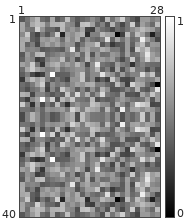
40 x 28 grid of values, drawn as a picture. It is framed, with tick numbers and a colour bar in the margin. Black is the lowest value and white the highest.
Slope: none. Mirror symmetry: top to bottom. Histogram: bell-shaped. Average level on the scale: 50%.
